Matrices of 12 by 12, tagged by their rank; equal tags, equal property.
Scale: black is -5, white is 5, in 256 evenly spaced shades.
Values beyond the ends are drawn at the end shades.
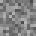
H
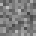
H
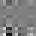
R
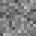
H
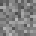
H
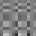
R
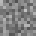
H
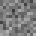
H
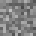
H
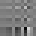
R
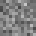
H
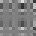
R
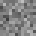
H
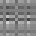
R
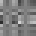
R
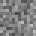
H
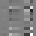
R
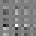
R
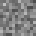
H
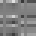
R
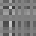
R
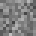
H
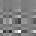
R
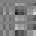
R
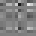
R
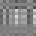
R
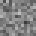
H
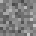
H
